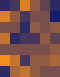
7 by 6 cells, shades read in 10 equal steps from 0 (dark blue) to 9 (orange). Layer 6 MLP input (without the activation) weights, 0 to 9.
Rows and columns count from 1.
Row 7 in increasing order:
1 4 4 5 6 7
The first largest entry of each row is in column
3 1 4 1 6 1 3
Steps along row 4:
down up same up down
